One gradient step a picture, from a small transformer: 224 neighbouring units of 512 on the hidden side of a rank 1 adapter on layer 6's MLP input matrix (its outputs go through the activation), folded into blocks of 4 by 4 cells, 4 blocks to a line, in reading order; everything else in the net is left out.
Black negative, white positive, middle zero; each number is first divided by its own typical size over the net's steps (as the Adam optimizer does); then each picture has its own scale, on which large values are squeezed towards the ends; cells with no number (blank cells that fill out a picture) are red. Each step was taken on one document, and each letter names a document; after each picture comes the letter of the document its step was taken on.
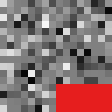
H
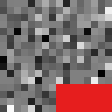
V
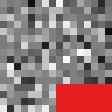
H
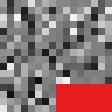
H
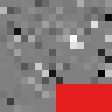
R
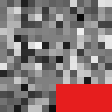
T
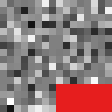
V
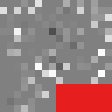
R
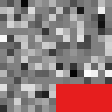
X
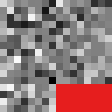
T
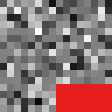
H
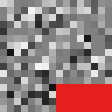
X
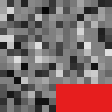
T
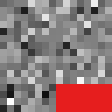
V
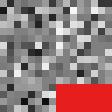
T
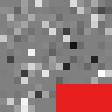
R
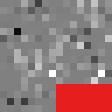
R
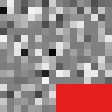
X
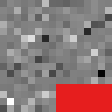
V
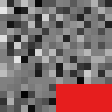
T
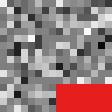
T
